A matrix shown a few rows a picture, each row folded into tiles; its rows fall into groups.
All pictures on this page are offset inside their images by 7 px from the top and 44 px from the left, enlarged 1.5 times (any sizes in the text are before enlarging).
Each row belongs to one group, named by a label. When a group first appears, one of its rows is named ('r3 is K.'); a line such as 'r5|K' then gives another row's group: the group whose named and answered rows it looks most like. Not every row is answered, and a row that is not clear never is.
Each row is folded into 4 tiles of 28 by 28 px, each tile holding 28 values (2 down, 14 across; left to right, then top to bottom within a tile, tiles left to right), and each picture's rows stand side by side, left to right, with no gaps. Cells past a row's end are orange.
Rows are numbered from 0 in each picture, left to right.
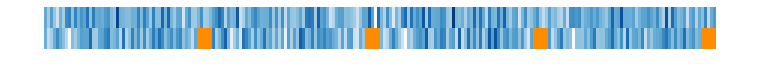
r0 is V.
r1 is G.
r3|V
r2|V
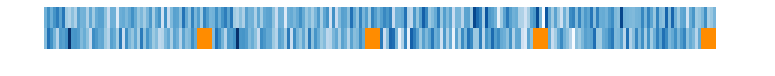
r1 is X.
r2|G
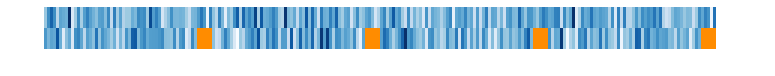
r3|G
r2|X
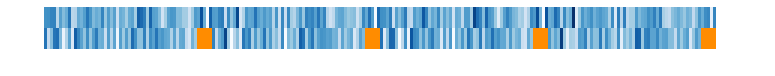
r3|G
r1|G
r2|G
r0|G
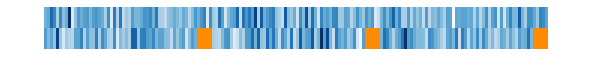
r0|G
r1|V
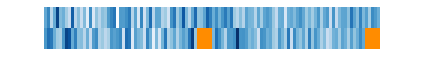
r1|X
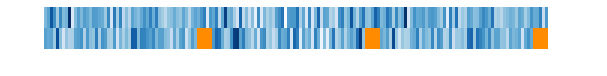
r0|G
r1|X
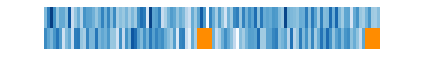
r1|V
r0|G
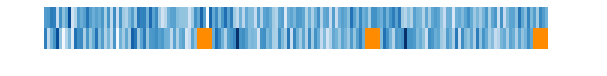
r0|G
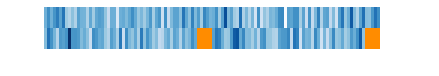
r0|X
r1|X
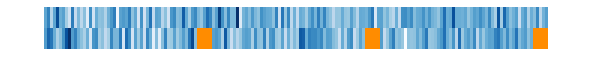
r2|V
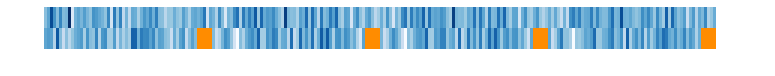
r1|V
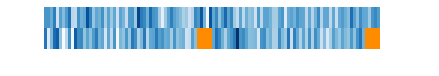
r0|G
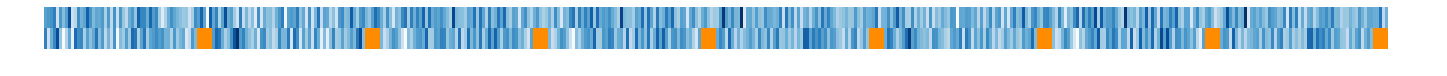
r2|V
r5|X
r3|V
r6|V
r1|X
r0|G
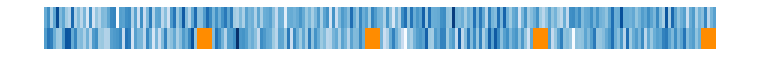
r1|X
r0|X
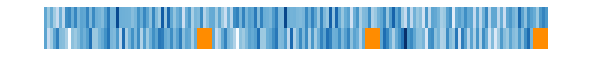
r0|V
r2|X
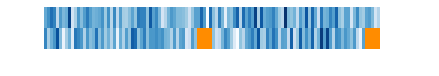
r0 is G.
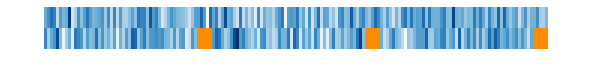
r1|X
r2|V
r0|G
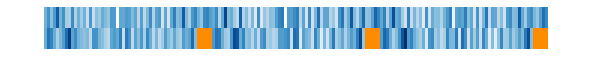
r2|X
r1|X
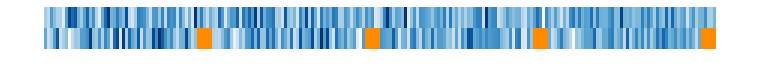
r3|V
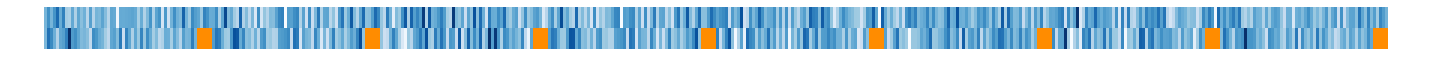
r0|X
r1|X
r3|X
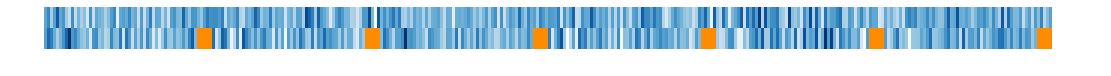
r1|G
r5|V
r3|G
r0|X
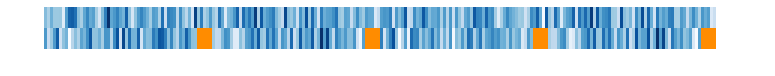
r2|G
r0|V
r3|V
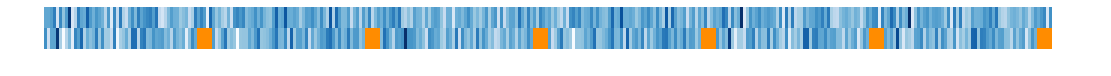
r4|G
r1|V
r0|G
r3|V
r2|X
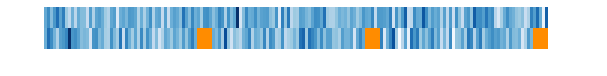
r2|G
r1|G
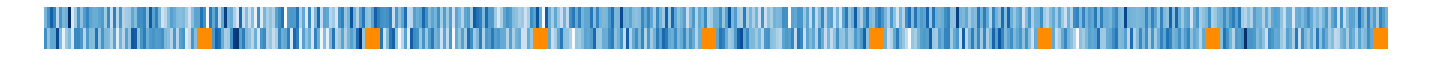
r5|V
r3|V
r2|G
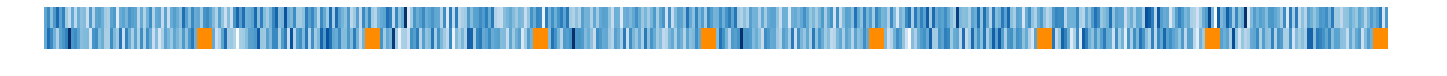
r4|X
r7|G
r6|G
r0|X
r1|V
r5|V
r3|X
